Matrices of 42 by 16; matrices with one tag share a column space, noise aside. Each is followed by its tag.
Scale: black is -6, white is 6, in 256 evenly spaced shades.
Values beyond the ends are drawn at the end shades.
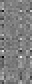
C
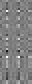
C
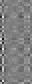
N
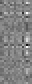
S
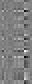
C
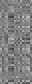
N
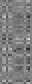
N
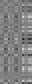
N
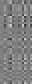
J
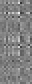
S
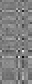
C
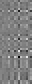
C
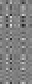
J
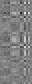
S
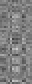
N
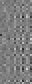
N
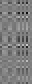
S
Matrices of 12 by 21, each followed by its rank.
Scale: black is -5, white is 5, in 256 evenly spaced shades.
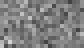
full rank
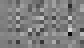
two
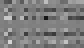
two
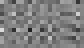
two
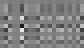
one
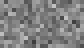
full rank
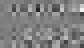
two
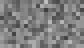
full rank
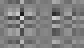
one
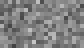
full rank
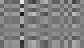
one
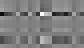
one
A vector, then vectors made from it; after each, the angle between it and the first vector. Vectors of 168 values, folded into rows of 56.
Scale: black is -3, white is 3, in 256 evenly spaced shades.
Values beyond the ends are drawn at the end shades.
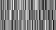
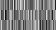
partly aligned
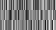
nearly opposite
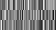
orthogonal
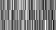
nearly parallel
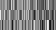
partly aligned
